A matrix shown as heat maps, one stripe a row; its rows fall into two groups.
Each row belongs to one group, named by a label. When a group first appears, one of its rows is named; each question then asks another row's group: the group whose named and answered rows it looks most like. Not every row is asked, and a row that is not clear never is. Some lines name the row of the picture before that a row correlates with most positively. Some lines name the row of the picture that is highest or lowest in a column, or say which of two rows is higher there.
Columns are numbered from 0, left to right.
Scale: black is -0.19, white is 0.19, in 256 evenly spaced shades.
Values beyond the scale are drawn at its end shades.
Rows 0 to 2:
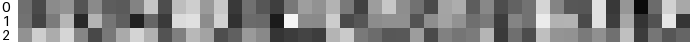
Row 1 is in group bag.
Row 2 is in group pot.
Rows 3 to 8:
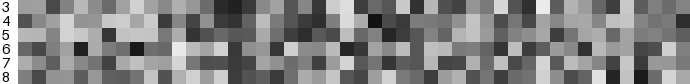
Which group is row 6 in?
bag
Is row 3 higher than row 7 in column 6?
Yes
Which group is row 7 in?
pot
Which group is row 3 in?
pot
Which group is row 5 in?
pot
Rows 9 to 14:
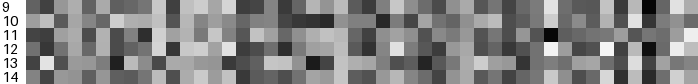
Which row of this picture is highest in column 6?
10
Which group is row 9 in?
bag
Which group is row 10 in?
pot
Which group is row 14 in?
bag
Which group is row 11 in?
bag
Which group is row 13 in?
pot
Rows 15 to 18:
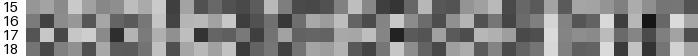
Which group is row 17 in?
pot
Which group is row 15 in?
pot
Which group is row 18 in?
bag
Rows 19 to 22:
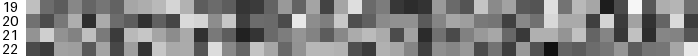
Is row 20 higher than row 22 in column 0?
Yes
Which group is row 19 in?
pot
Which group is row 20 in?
bag
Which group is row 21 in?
pot
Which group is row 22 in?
bag
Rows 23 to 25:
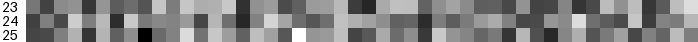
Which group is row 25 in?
bag
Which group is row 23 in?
bag
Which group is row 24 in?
pot
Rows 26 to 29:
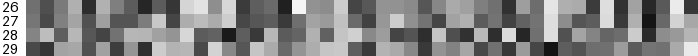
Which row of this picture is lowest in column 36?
29
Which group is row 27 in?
bag
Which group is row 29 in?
bag
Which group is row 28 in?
pot
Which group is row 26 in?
bag
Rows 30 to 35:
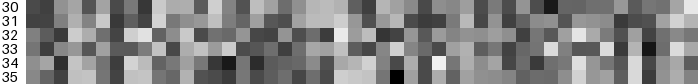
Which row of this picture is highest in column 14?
33
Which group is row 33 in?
bag
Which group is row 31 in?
bag
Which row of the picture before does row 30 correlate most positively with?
29
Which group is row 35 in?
pot
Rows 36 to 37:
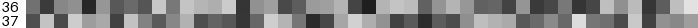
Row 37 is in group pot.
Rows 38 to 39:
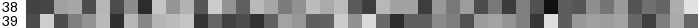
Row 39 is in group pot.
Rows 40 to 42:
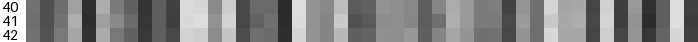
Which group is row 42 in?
bag
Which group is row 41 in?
bag
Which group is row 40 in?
bag
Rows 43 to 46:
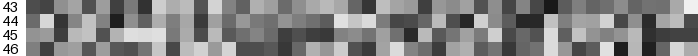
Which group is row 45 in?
pot
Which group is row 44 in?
pot
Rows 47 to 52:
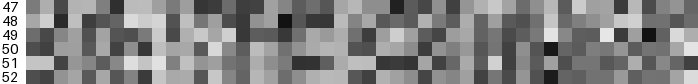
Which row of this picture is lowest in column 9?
47
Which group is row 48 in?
pot
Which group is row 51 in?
pot
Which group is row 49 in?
bag
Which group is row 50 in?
bag
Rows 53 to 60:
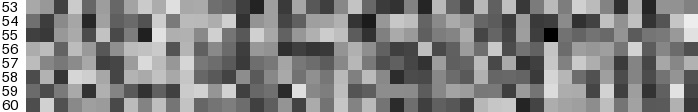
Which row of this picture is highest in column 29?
53
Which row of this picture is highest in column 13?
55
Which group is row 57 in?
pot
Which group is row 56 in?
pot
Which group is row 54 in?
bag
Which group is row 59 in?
bag
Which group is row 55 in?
bag
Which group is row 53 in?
pot
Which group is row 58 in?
pot
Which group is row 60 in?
pot
